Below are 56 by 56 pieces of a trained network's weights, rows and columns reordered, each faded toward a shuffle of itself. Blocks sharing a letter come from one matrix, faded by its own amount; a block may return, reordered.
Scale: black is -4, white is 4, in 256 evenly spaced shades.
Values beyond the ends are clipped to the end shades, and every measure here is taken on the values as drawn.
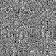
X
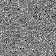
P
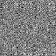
X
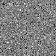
P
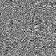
X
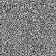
X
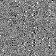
P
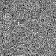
X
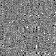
P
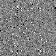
P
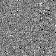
P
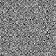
X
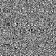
X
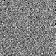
X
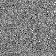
P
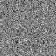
X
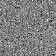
P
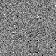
P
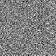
X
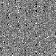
P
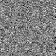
X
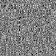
X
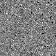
P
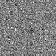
P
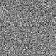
X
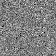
P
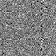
X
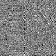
X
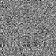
X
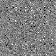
P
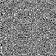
X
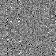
P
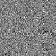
X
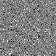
P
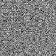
X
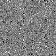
P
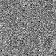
P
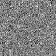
X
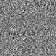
X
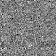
P
